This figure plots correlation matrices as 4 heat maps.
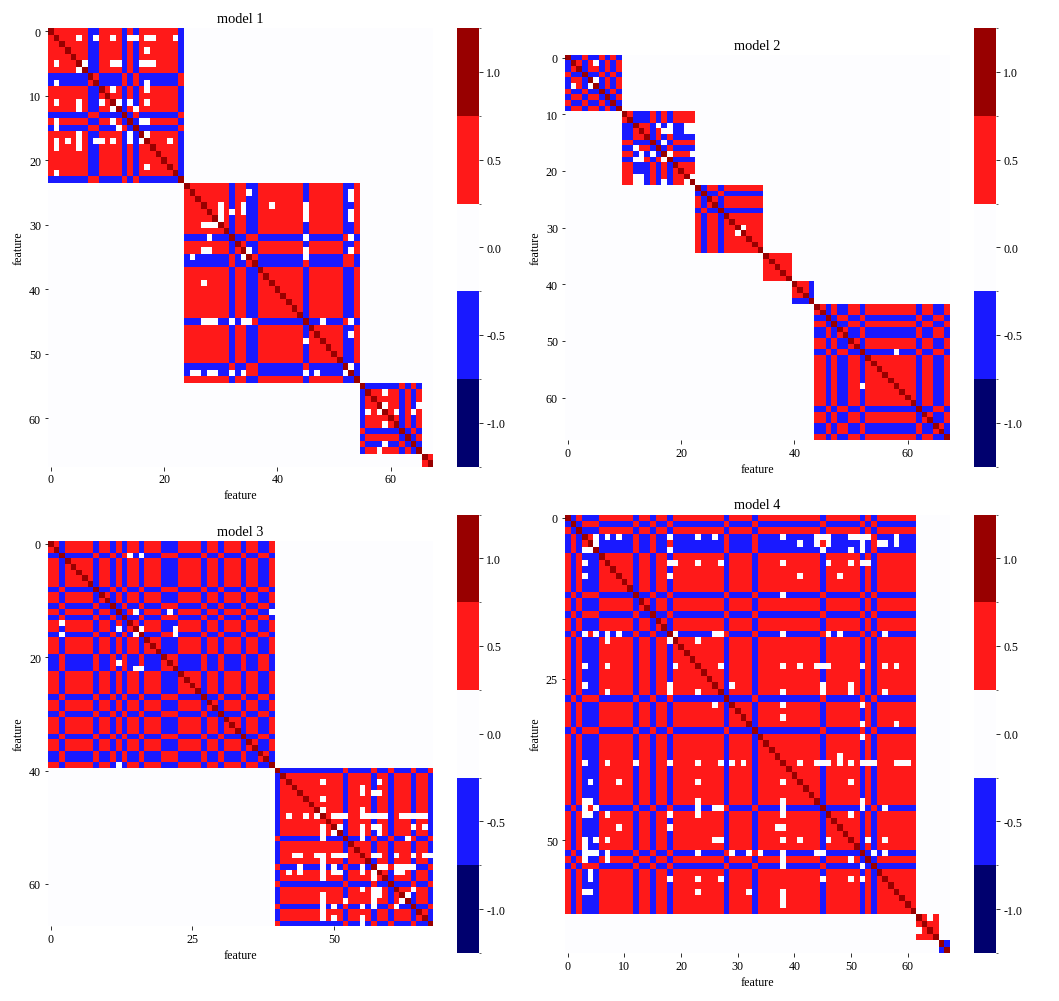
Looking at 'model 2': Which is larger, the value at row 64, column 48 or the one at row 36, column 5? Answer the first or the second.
the second
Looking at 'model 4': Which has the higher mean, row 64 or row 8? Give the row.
8
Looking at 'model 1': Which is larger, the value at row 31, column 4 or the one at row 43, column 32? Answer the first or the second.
the first
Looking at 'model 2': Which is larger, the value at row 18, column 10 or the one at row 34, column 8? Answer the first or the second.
the second
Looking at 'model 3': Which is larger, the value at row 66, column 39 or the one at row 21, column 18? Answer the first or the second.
the first
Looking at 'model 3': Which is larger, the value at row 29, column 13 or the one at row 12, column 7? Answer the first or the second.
the second
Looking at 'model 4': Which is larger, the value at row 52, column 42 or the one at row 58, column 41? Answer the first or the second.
the second
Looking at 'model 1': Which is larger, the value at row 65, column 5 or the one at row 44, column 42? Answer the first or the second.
the second
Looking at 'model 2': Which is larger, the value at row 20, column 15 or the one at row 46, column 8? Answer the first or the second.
the first
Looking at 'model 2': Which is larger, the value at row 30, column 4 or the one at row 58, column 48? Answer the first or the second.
the first
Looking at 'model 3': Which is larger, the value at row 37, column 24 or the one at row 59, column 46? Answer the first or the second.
the second
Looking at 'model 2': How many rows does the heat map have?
68
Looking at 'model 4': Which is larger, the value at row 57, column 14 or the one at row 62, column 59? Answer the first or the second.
the first
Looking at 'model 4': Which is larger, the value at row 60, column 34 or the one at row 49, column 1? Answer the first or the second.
the first
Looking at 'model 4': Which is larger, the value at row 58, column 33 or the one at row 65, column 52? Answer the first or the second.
the second
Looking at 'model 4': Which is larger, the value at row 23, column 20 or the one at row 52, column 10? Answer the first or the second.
the first
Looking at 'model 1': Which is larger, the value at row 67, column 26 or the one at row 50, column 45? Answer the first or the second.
the first
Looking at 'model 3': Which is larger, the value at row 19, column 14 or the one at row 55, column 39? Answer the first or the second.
the first
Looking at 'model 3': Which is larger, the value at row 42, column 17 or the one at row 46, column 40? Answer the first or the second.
the first
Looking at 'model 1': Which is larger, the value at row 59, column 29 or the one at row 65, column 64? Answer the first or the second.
the first
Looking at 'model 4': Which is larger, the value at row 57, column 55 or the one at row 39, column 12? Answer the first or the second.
the first
